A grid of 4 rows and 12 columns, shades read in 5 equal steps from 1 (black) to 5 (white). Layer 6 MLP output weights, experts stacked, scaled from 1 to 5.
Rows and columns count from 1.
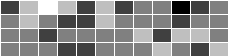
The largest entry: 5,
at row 1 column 3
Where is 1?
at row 1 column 10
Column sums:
11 14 13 11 9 14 11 13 12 10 11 13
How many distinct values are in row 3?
3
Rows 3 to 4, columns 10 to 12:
4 4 3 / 3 2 4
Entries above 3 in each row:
4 2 3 2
